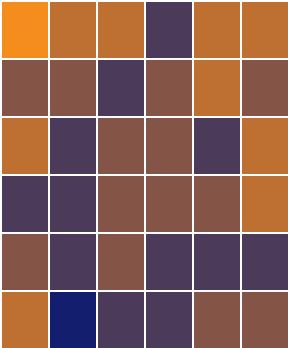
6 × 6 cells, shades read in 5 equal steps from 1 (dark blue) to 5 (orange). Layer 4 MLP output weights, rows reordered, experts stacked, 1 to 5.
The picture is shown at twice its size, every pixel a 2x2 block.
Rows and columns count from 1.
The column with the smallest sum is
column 2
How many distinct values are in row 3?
3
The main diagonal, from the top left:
5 3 3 3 2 3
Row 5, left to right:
3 2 3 2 2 2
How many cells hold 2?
12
